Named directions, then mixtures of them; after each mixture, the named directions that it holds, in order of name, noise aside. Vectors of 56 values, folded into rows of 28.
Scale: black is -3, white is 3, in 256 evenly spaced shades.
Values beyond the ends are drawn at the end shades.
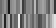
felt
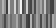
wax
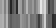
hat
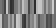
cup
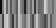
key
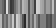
cup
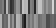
cup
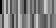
key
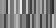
wax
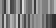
cup, felt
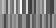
wax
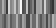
wax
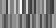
wax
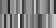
felt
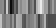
cup, hat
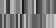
cup, felt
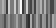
wax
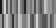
key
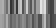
hat, wax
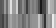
hat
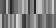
cup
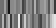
felt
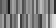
felt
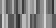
cup, hat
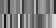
felt
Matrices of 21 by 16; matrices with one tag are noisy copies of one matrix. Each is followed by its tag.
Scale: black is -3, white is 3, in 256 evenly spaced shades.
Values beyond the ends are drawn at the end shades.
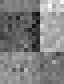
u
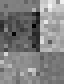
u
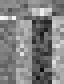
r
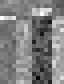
r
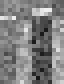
r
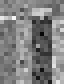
r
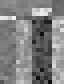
r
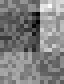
u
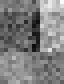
u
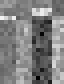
r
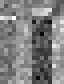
r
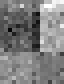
u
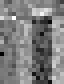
r
